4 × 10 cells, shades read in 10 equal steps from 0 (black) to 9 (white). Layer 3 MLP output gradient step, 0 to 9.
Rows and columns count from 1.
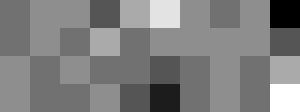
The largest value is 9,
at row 4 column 10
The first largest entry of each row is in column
6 4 10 10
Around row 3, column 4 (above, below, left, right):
6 5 5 4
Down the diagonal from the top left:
4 5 5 5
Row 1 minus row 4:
-1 1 1 -2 3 7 1 -1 1 -9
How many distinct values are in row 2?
4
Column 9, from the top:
5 5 4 4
